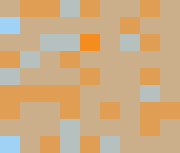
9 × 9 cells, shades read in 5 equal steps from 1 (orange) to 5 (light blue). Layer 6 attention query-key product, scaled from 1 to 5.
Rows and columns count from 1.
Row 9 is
5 3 2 4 2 4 3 3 3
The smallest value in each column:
2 2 2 2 1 2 2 2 2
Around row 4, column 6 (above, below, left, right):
3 3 3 3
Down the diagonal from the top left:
3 3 4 2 2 3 3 2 3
